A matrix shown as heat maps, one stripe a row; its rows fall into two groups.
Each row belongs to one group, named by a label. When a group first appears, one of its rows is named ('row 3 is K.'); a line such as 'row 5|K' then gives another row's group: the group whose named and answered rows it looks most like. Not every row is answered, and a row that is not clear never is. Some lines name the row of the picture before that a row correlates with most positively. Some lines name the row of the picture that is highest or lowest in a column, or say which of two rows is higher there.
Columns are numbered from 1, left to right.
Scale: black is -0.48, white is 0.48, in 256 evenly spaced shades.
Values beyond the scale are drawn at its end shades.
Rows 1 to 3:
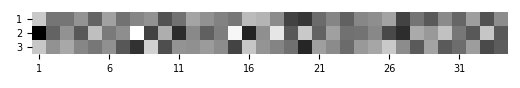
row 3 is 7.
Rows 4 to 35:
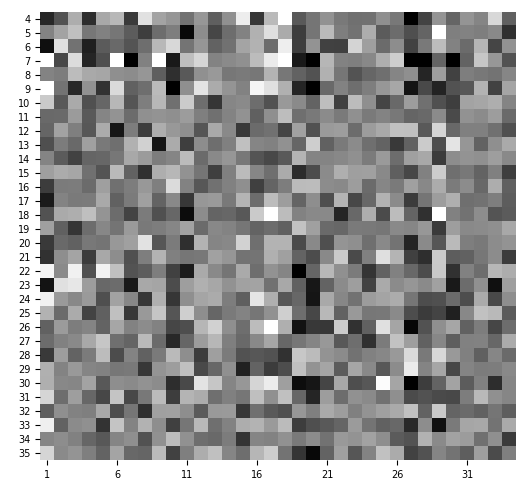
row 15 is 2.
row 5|2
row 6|2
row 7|7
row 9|7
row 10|7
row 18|2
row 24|7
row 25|7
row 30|7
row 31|7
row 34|2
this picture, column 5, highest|22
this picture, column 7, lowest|7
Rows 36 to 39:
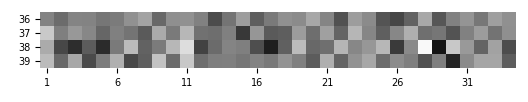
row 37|7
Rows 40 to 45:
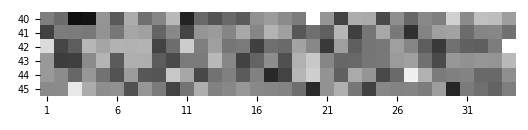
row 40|2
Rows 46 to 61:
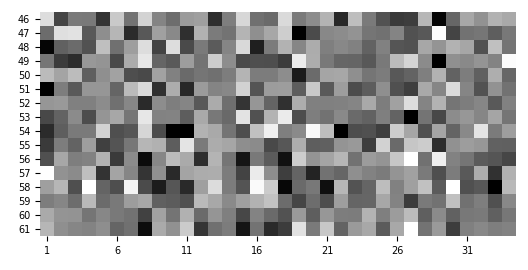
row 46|7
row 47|2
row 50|2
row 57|7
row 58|7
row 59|7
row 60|7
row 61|7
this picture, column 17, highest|54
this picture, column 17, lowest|61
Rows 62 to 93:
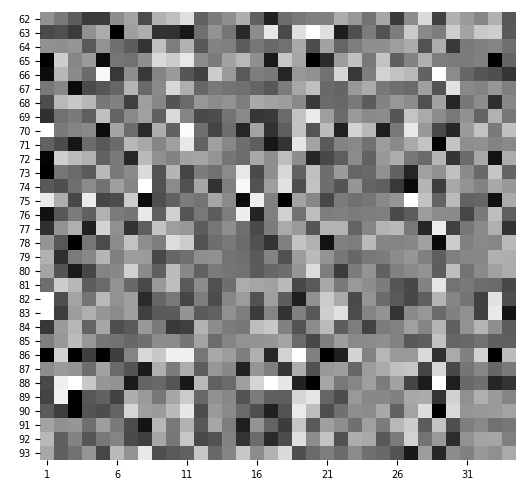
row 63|2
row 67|2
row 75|7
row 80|2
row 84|2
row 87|7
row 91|7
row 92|7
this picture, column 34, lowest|83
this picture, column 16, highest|75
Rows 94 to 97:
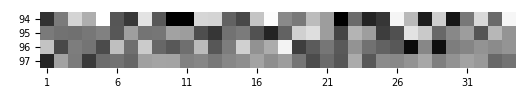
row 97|2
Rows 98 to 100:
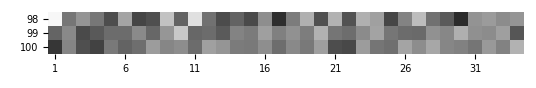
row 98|7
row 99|2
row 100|2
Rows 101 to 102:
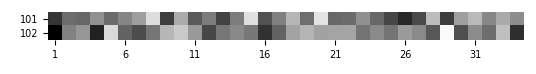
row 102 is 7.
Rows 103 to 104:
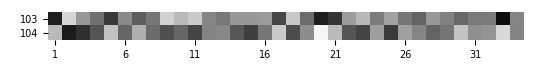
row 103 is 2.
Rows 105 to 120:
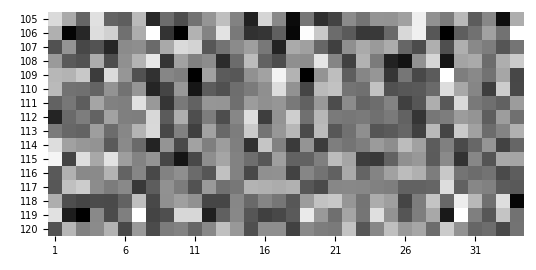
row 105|7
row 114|7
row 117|2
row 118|2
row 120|7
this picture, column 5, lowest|107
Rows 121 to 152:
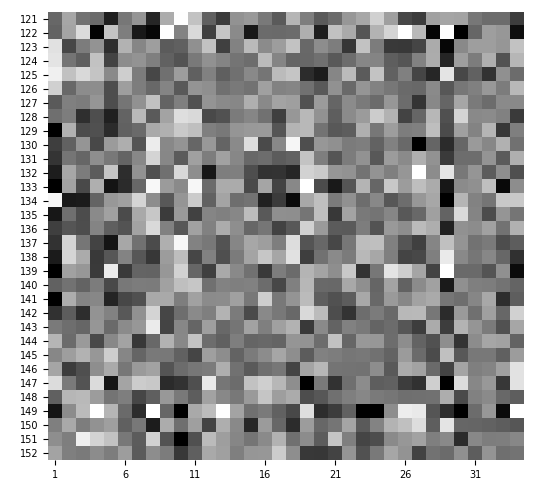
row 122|7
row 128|2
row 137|2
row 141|2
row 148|2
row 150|7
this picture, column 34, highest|149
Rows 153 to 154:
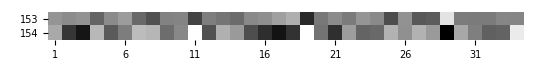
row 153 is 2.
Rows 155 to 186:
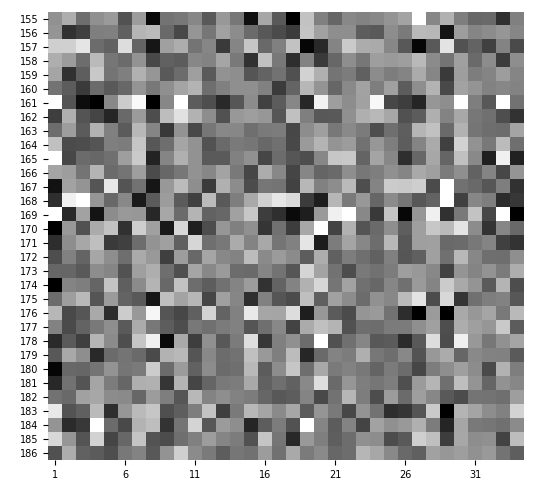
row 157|2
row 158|7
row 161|2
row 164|2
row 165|2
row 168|2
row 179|2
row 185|7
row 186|2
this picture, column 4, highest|184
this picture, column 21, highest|169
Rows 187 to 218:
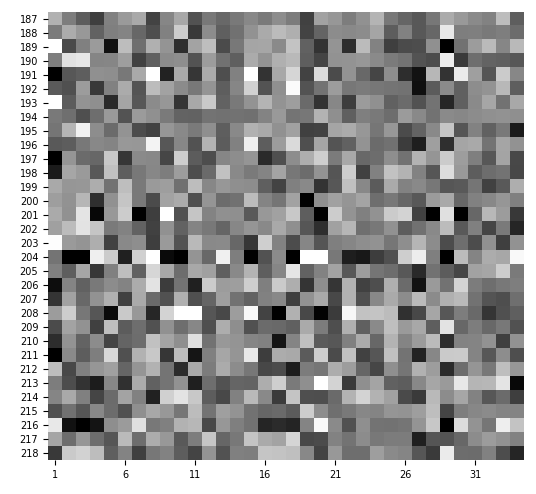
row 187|2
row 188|2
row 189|7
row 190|2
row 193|7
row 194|2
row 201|7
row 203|7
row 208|2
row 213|2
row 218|2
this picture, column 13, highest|204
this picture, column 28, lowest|201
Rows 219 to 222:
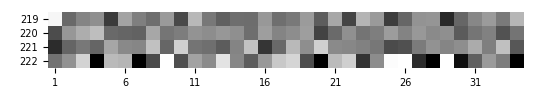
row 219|7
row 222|7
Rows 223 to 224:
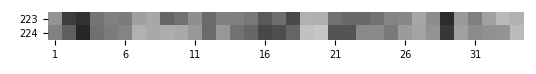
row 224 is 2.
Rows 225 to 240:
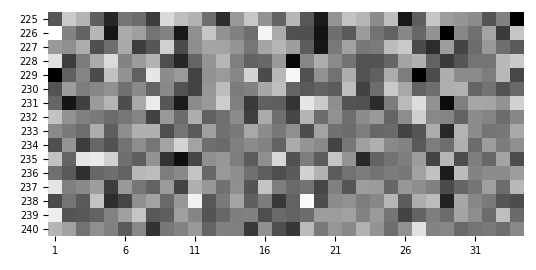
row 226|7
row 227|7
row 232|7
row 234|2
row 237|7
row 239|2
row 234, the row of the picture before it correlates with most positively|224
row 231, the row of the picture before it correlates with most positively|223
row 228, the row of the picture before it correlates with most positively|223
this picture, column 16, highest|226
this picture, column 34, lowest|225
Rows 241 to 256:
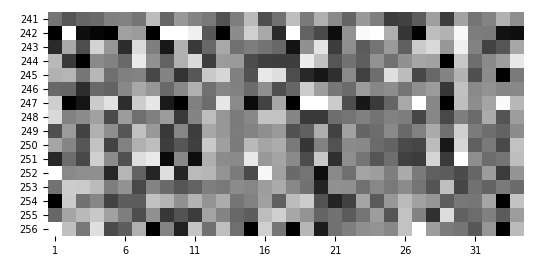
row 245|7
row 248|7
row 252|7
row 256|7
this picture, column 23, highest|242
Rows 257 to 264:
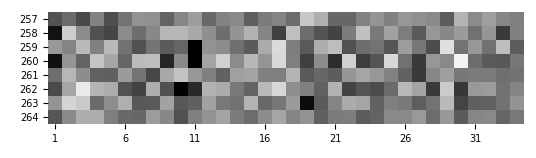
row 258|2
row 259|2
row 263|2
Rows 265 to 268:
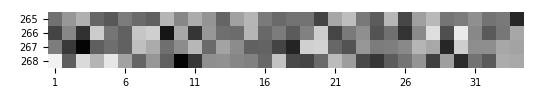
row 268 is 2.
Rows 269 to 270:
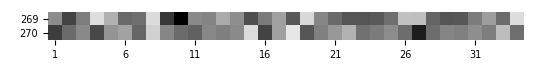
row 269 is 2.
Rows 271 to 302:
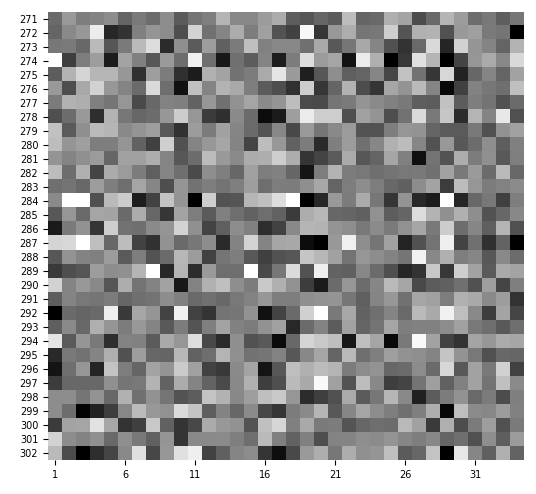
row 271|7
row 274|7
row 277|2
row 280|7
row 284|2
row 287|2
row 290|7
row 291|2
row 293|7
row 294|7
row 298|7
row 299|2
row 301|7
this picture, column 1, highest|274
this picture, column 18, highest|284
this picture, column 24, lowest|276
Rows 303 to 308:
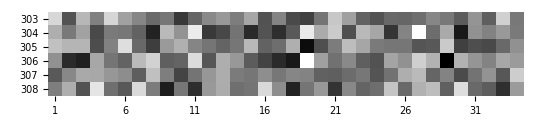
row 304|7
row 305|2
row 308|7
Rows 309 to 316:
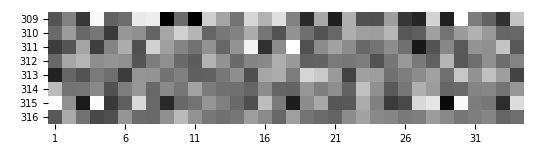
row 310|2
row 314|7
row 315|7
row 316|2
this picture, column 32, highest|313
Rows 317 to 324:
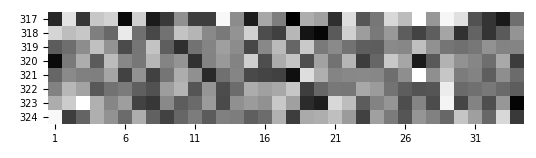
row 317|7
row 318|2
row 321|7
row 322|2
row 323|2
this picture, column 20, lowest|318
